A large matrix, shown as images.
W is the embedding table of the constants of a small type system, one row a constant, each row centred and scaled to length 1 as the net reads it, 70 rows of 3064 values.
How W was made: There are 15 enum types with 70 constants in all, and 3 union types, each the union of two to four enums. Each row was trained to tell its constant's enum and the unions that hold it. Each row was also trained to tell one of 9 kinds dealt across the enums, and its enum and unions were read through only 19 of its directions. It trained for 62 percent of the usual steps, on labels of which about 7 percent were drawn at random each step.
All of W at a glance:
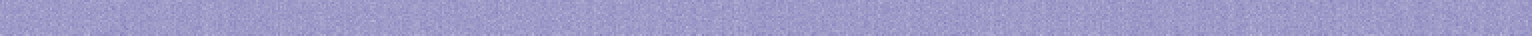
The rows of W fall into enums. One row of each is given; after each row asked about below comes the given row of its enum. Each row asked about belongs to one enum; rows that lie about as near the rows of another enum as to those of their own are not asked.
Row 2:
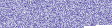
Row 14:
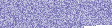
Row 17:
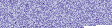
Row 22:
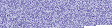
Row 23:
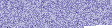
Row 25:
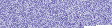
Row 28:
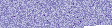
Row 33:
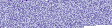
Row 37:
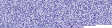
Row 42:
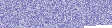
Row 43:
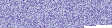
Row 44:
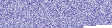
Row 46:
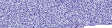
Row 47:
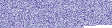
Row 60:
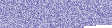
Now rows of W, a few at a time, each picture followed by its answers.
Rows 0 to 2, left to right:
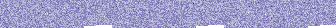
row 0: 28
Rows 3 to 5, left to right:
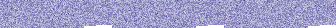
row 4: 43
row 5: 33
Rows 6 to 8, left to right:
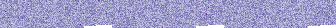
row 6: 17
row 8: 22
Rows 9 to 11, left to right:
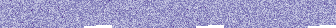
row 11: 37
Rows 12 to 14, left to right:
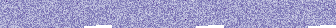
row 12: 60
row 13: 42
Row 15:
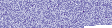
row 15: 43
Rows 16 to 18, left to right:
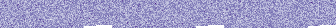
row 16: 17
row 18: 28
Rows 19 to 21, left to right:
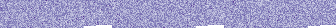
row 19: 42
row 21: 33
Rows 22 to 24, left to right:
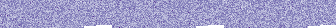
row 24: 37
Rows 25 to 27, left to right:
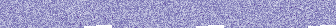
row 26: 42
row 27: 14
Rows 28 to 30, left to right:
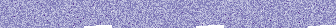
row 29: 23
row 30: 28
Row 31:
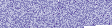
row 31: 2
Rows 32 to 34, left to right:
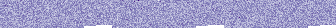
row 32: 17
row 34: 33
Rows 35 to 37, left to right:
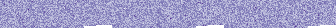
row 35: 17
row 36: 28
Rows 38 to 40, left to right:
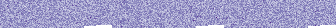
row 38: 22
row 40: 14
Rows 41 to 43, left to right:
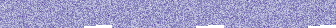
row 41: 60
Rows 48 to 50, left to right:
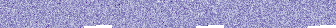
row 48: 47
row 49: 44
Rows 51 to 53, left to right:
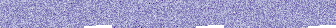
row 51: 28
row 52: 46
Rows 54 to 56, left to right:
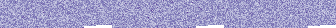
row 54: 17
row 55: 43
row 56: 42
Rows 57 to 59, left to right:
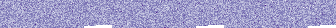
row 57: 2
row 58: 60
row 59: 60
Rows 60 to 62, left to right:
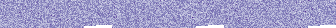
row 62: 22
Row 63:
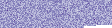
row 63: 42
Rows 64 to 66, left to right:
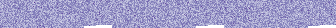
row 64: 23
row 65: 37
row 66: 33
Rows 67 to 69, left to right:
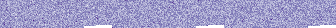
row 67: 43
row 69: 33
